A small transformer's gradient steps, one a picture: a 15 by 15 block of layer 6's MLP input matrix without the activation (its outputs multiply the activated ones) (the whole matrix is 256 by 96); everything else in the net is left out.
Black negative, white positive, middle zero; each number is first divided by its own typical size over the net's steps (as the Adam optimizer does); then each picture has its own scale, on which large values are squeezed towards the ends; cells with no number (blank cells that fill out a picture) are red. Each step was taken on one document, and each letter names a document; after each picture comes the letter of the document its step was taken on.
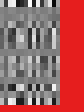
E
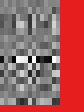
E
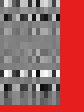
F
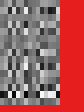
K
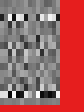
K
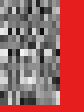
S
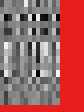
F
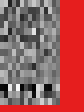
S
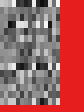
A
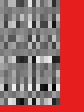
E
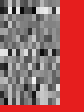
S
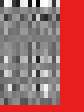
F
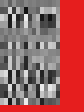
K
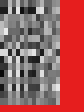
S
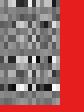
E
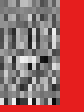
E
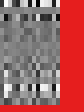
F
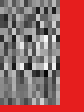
A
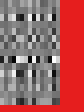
E
